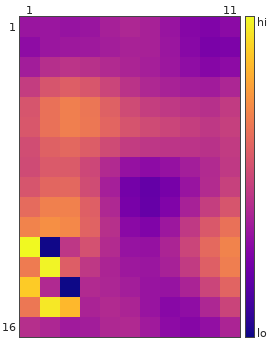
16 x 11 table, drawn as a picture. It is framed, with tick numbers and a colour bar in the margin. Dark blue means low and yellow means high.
Neither half mirrors the other. The bottom left is the roughest part. An odd patch, rougher than its surroundings, sits in the bottom left. The bottom middle is the calmest part.
